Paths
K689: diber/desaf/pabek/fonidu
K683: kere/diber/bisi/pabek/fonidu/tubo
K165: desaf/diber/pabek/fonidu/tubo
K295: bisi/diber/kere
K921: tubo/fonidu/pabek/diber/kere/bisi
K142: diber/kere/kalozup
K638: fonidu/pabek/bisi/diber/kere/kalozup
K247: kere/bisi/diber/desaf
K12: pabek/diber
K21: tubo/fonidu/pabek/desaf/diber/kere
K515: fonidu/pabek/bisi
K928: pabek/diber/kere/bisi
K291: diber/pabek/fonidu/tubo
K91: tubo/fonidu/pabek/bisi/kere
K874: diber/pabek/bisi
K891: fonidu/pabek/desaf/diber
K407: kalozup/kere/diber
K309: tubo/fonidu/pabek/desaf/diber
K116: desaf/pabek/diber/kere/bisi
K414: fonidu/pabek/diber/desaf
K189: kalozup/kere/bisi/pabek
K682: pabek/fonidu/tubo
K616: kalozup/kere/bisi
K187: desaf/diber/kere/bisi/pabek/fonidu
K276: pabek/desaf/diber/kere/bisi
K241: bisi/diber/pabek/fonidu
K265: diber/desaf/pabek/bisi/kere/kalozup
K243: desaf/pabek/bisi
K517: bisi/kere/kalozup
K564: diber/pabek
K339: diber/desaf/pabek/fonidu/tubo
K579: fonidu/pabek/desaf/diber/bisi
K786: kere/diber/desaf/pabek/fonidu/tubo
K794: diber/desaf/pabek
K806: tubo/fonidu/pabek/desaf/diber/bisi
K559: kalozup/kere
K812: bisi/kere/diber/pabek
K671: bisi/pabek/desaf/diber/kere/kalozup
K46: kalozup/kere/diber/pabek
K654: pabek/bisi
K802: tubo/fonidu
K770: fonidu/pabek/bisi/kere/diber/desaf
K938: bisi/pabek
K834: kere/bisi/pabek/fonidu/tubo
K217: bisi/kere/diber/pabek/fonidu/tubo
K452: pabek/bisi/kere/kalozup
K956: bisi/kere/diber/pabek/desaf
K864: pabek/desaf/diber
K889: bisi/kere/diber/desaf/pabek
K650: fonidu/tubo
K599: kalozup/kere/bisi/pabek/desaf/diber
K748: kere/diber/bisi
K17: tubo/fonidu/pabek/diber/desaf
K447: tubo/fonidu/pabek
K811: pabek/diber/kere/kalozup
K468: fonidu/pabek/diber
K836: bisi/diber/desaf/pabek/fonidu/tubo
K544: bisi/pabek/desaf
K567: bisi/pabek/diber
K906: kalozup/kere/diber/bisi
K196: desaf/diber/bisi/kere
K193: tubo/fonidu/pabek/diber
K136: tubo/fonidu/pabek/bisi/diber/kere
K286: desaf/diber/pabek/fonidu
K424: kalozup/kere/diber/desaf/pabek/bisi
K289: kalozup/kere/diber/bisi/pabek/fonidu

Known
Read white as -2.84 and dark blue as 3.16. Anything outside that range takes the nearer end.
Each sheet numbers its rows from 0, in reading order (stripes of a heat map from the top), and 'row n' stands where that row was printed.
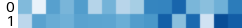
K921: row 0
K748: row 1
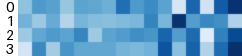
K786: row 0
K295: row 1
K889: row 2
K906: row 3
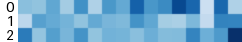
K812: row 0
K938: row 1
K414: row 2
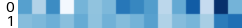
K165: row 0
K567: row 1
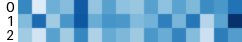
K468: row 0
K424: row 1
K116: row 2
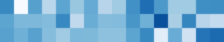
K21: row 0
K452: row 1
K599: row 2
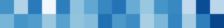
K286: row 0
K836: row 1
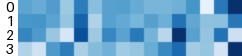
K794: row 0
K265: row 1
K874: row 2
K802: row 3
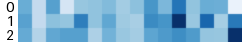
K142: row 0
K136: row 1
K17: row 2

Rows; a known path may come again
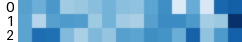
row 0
K599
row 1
K17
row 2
K247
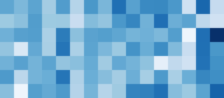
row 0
K956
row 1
K517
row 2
K794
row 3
K116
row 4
K544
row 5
K12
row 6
K921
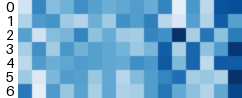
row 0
K289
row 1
K834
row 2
K136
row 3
K407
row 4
K748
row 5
K447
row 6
K309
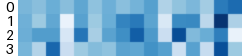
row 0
K567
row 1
K291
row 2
K241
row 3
K187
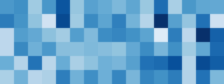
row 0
K654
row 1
K874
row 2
K683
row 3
K616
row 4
K196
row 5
K46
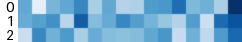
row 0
K193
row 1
K689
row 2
K189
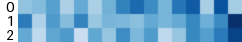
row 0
K217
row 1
K414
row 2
K650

